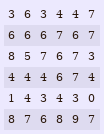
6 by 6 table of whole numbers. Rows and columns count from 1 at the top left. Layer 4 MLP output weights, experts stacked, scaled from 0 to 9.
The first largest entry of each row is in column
6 4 1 5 2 5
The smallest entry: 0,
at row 5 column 6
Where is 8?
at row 3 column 1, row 6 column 1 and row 6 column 4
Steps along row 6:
down down up up down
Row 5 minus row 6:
-7 -3 -3 -4 -6 -7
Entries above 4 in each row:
2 6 5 2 0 6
